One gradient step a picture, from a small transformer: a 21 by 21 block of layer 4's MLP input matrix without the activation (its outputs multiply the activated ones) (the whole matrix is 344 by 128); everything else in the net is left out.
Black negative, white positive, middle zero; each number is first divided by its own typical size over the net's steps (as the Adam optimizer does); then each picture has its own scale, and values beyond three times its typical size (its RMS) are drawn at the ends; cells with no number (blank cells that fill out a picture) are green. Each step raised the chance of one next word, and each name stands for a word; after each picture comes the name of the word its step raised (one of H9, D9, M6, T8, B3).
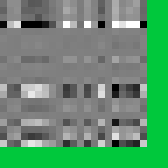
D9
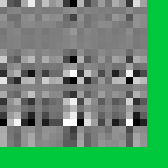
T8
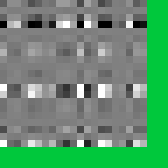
D9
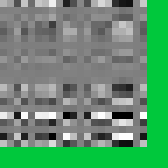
T8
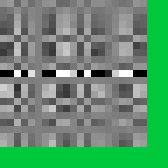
T8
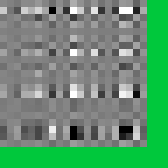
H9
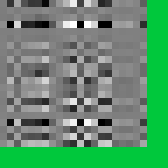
T8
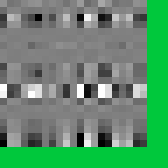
H9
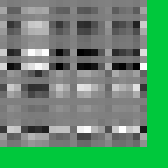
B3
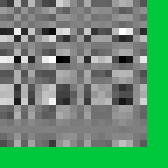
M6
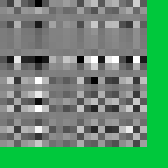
T8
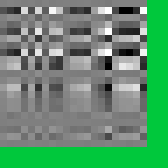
B3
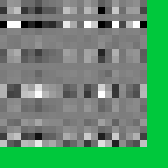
D9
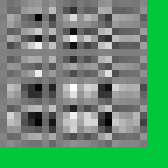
B3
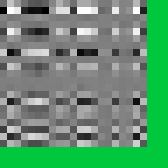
M6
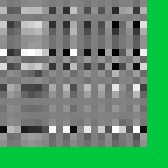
B3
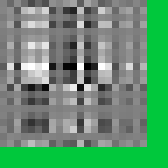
B3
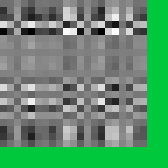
M6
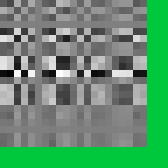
M6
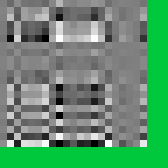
M6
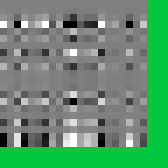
M6
